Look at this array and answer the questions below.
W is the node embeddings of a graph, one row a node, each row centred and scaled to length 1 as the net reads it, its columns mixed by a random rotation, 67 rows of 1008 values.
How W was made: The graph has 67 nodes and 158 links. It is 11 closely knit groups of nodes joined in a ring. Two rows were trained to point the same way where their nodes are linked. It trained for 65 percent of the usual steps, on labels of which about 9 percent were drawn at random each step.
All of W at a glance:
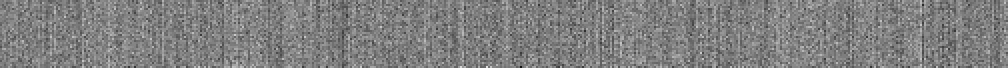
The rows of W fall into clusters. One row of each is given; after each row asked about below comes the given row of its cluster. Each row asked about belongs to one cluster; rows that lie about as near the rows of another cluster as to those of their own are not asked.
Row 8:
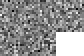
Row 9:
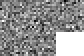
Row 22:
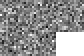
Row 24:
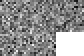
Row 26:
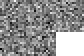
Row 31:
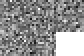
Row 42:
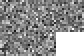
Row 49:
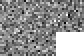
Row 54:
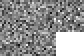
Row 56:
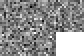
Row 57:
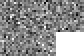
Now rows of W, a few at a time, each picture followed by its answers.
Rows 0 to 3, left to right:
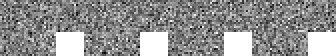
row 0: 57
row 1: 24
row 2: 9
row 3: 57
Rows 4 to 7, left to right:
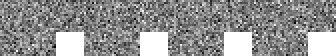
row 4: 24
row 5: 54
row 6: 26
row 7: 57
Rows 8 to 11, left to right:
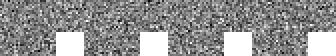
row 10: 49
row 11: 31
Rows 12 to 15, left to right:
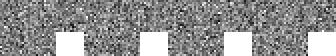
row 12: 49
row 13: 56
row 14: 26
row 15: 24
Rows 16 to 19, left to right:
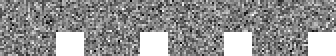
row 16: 26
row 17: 31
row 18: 57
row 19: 8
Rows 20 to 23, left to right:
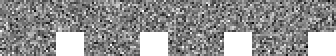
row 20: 26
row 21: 54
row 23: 24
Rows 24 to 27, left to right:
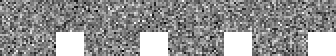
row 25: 49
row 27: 57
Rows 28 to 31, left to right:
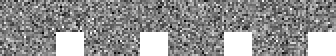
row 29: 31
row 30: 54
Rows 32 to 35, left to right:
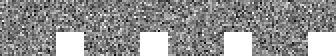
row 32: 9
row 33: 56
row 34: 49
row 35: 54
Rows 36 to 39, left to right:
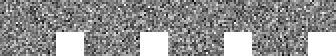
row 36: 42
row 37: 22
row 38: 49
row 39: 56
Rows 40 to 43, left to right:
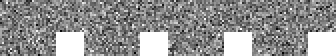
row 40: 8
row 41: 31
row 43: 31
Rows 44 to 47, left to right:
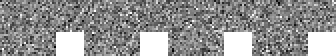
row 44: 24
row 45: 42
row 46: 57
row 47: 8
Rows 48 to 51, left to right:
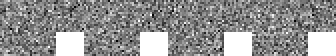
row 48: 31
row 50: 42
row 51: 56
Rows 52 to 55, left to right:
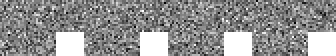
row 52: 42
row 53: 54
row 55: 57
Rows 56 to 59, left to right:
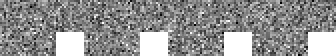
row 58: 22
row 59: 24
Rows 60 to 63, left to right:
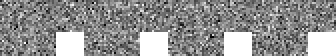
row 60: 24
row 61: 54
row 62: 26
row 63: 56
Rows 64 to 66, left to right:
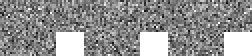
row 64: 42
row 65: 54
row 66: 49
